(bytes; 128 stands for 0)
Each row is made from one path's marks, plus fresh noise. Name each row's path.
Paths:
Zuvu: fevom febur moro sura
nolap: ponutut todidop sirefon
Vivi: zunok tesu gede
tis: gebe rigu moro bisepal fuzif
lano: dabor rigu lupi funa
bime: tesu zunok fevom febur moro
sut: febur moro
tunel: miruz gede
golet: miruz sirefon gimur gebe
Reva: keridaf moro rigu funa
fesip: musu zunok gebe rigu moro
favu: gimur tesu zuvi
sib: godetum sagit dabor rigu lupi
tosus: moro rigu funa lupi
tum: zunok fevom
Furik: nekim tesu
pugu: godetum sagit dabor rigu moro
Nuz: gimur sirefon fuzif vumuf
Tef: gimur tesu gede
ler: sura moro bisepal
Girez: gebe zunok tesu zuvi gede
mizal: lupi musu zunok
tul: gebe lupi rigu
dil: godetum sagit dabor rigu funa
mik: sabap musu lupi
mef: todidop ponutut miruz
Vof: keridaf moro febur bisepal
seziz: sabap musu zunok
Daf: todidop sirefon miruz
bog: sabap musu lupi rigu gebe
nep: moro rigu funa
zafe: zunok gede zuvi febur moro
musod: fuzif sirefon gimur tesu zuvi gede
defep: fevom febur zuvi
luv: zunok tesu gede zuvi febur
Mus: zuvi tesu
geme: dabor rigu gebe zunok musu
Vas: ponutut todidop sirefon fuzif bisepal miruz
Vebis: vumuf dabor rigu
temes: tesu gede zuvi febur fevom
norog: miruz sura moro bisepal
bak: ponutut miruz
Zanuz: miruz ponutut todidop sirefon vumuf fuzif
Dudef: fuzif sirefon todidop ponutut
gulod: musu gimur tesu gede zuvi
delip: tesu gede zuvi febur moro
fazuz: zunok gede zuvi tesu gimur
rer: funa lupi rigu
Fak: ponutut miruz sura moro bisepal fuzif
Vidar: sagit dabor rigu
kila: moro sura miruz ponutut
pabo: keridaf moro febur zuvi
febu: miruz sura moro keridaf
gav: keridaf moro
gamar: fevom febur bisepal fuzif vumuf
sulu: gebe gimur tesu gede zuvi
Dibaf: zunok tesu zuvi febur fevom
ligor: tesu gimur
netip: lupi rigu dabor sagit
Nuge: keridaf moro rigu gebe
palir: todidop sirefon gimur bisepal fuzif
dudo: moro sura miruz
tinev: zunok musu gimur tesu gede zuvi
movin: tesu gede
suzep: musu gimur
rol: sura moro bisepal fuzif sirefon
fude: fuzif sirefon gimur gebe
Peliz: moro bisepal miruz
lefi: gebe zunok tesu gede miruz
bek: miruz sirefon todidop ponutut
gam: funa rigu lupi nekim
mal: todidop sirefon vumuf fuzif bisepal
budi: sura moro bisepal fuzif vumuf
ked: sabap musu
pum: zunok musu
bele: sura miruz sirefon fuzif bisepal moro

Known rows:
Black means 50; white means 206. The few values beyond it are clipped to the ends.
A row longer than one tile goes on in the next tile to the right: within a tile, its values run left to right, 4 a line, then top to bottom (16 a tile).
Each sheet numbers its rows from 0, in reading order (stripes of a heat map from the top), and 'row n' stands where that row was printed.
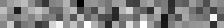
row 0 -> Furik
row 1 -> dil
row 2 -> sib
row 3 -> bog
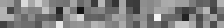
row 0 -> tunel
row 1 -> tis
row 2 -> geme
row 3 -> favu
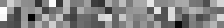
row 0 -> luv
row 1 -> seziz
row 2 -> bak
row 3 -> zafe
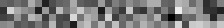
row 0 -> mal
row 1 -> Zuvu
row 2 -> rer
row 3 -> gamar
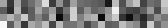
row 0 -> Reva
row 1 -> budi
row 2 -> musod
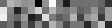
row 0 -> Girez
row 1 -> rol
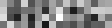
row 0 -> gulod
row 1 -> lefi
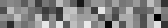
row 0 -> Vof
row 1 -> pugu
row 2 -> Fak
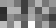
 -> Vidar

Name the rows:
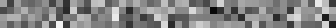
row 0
gav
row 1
tosus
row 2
Vivi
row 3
defep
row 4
gam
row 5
kila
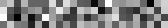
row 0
tinev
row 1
Dibaf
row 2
sulu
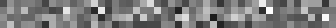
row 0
ked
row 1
Vas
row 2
Daf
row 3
norog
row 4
bek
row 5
mizal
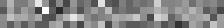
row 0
mef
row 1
Nuge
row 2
fesip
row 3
sut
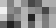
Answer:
delip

